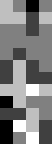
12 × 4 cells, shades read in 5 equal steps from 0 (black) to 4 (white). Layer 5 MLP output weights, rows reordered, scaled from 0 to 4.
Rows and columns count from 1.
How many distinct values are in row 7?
2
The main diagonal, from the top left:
3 3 1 2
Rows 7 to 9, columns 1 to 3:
1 3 1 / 3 3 4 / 0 3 2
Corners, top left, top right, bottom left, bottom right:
3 2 0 1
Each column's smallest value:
0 1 0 1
